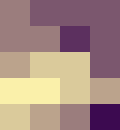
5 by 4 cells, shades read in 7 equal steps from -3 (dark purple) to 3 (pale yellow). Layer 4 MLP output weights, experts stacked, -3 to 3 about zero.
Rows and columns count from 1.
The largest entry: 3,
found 2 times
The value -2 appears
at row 2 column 3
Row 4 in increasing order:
1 2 3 3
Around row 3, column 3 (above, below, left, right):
-2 2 2 -1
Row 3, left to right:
1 2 2 -1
